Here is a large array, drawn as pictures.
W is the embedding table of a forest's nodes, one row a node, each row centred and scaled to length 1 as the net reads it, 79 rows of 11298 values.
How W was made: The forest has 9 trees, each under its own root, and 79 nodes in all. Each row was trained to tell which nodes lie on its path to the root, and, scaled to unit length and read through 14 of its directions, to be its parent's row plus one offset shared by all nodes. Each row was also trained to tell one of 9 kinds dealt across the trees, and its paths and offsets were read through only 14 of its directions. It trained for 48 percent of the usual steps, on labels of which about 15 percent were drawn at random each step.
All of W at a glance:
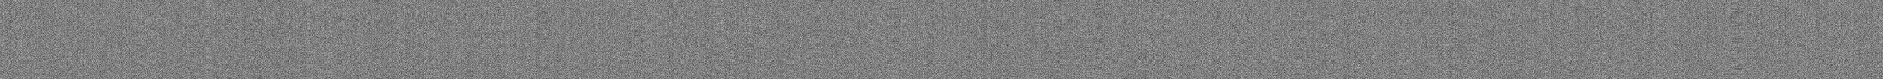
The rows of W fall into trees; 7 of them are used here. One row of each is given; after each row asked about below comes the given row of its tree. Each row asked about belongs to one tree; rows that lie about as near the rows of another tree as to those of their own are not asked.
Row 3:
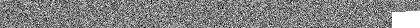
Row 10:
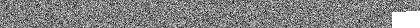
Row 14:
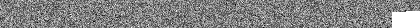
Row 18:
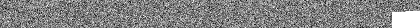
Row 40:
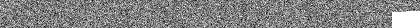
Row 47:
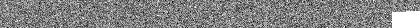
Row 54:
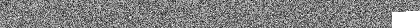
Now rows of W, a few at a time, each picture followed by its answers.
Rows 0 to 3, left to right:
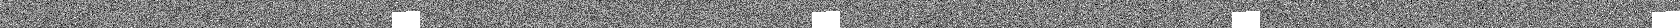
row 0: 3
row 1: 3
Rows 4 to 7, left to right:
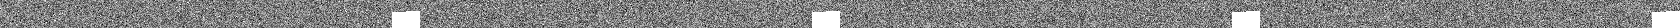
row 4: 14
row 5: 40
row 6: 10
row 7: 10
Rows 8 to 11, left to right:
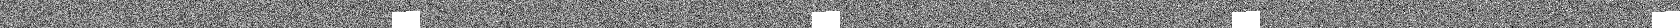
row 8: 47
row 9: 47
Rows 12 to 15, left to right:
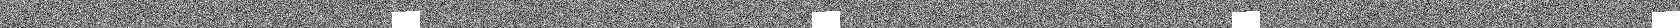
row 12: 47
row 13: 14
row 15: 54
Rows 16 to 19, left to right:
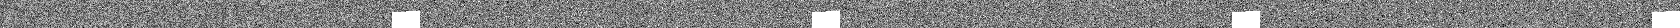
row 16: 18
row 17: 47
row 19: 40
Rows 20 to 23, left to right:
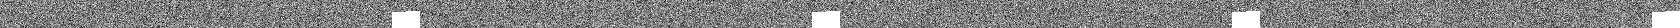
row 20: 3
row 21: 3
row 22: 47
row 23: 14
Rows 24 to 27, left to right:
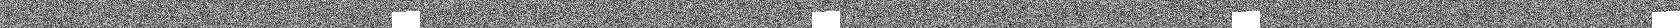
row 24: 3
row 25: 47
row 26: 18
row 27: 3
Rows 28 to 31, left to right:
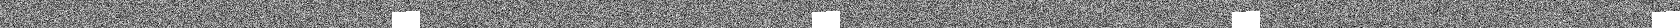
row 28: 14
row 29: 3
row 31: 10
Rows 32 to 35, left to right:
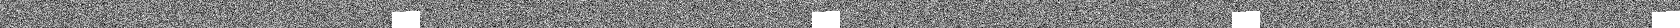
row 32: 40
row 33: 14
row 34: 18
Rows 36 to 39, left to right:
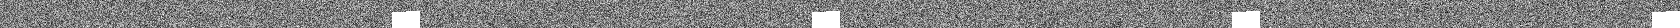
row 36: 10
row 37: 54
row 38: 47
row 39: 47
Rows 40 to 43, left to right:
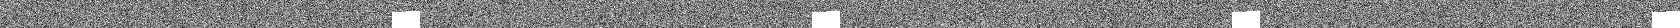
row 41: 47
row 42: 47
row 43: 54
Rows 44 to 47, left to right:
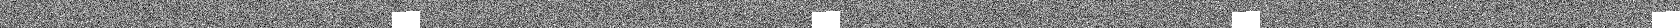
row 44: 10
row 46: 54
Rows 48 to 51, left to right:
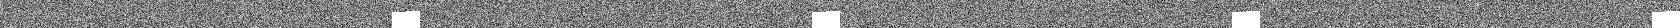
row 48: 14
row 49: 3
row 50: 47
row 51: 40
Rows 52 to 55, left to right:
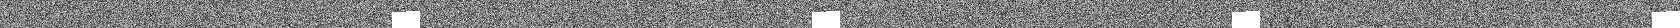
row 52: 10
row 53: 10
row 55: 10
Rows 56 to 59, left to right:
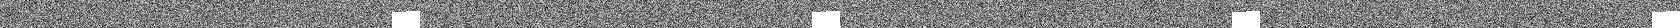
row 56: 3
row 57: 3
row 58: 14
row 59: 40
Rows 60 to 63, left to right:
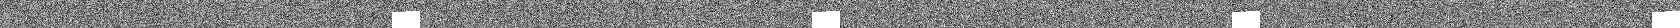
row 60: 18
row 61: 18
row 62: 10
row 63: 18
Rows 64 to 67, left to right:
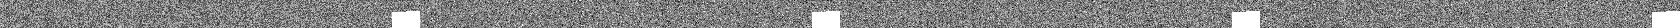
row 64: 3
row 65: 40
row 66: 14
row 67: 3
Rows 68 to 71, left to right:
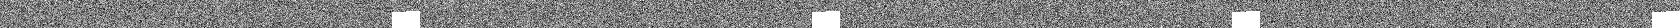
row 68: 47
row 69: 47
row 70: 10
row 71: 10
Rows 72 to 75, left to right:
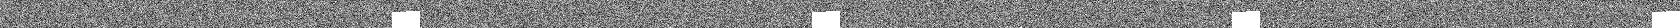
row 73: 54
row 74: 14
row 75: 10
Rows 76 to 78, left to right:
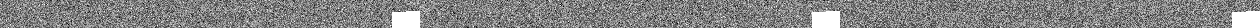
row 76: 10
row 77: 40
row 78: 3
